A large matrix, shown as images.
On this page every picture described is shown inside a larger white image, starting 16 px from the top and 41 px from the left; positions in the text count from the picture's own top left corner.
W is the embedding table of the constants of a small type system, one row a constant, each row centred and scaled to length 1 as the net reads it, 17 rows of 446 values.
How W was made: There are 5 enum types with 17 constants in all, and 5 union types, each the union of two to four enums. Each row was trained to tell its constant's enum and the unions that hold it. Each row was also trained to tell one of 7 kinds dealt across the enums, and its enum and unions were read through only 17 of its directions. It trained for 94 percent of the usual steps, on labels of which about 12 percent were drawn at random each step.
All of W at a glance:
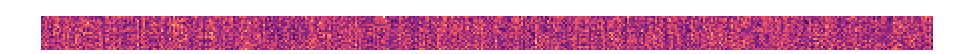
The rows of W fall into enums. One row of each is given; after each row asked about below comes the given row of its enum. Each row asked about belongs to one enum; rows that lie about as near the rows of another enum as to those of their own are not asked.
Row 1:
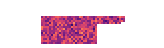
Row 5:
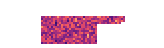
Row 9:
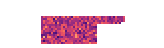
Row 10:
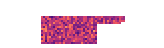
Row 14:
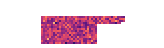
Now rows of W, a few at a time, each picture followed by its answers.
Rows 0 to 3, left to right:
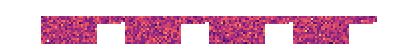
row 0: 1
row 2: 5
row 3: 10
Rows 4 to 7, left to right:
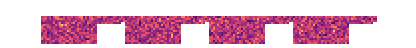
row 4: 14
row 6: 10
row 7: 1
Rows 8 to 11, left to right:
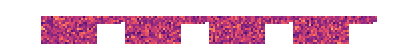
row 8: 14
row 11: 9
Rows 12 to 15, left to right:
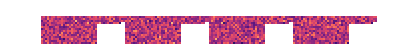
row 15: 1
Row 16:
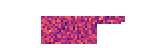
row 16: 10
